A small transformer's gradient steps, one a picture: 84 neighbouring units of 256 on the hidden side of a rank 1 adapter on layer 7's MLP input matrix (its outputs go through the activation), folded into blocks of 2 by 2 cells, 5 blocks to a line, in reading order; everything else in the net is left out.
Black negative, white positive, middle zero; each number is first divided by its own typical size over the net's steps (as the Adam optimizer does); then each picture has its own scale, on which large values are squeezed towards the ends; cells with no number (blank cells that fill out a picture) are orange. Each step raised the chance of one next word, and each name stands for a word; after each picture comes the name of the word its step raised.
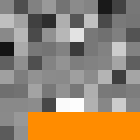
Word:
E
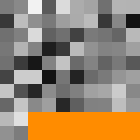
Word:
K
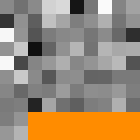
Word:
K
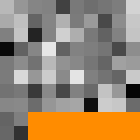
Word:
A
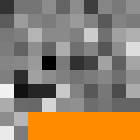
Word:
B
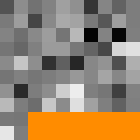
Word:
B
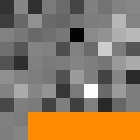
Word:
E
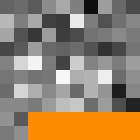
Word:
K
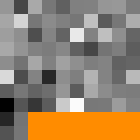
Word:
E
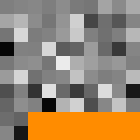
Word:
A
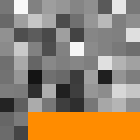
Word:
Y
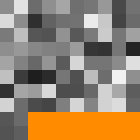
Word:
Y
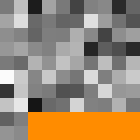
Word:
Y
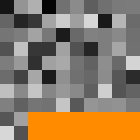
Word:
B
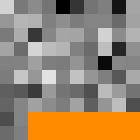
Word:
A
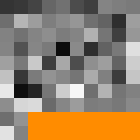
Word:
B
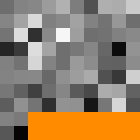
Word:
A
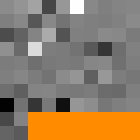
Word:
E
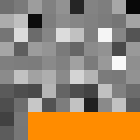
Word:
A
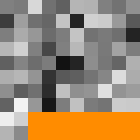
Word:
K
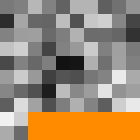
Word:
K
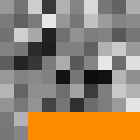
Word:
K
